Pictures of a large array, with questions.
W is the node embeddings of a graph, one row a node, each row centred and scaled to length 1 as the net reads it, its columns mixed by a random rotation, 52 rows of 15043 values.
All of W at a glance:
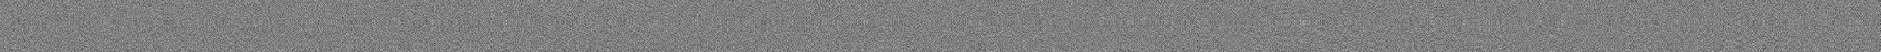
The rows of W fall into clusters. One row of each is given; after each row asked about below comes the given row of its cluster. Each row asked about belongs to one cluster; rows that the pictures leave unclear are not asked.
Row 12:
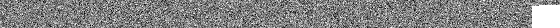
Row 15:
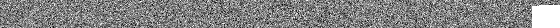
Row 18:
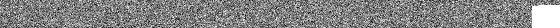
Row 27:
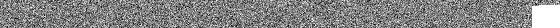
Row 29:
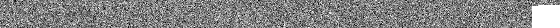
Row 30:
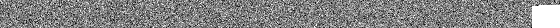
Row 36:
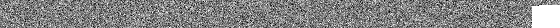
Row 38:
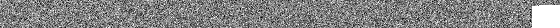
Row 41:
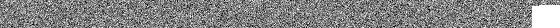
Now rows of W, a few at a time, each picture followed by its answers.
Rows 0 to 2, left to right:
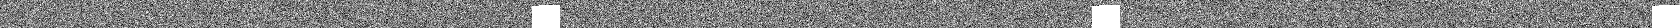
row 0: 15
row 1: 36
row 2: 15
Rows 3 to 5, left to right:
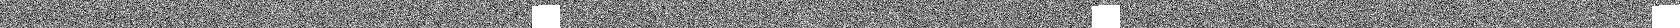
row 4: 29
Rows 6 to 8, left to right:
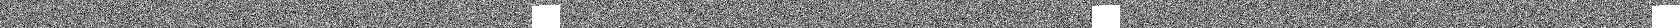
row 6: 12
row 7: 38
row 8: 41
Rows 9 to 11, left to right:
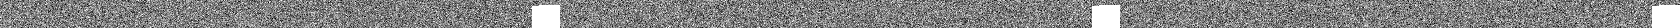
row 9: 29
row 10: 38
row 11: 18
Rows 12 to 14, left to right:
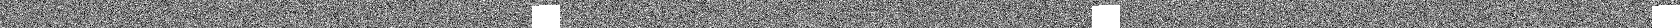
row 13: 29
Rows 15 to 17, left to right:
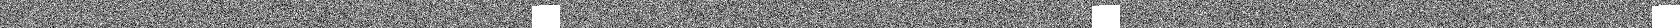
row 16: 38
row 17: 30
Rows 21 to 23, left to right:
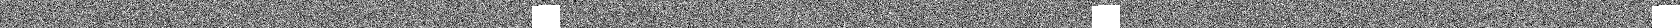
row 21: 30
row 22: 29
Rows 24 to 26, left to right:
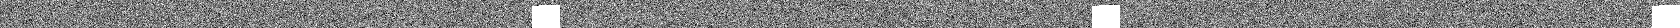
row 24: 30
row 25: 15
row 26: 41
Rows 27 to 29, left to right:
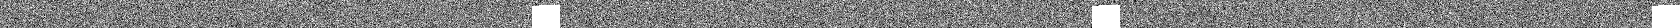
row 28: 30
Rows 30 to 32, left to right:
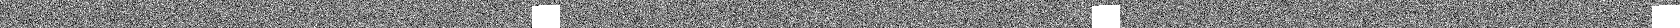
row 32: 12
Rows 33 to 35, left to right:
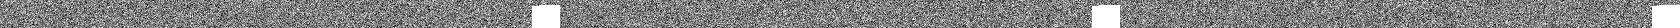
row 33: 41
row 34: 18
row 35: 27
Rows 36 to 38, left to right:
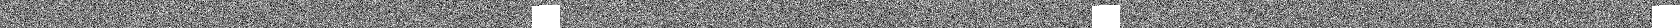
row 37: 15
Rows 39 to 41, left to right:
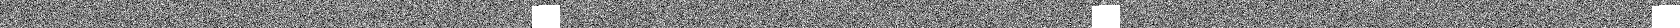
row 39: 30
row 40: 41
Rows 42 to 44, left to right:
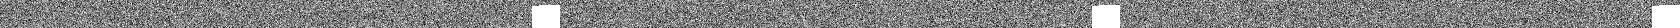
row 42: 30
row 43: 18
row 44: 38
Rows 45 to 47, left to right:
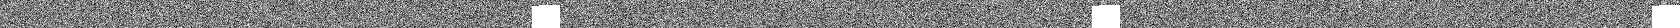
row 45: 36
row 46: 41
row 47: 41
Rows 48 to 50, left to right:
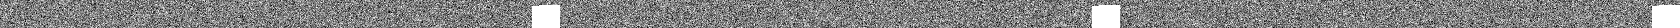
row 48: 36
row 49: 18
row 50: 18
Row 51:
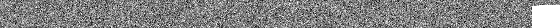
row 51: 27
